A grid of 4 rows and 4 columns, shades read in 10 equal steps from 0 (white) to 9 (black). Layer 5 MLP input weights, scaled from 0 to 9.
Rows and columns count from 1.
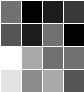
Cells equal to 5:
4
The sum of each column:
12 24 21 27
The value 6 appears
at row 2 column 1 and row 4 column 4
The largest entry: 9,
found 2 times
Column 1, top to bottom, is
5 6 0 1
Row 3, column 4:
5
